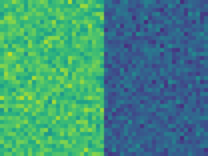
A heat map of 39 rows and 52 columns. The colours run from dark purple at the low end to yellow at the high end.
It is made of 1 by 2 panels. Panel 1,1: high, fine-grained. Panel 1,2: low, fine-grained.
